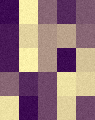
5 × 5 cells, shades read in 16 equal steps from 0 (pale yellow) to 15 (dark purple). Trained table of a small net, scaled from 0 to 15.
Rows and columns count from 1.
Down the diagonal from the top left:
15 2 6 1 11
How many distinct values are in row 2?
5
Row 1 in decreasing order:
15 13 10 9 0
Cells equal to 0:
2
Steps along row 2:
down up down up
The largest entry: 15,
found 3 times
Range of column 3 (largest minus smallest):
5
